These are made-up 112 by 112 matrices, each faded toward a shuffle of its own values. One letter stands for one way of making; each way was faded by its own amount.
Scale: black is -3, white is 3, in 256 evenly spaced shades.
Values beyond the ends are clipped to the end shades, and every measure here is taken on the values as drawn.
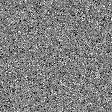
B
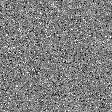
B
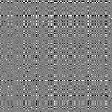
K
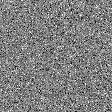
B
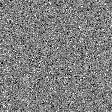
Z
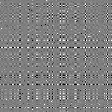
K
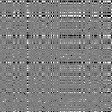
K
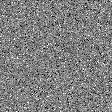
B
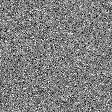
Z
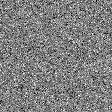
Z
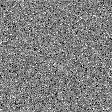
B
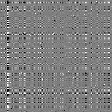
K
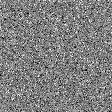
Z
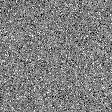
B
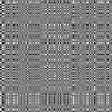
K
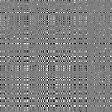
K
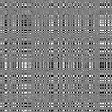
K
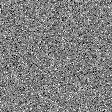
B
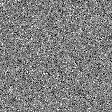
B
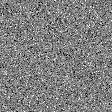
B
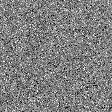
Z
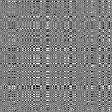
K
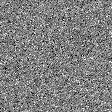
B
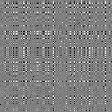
K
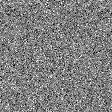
Z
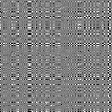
K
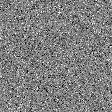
B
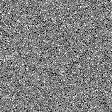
B
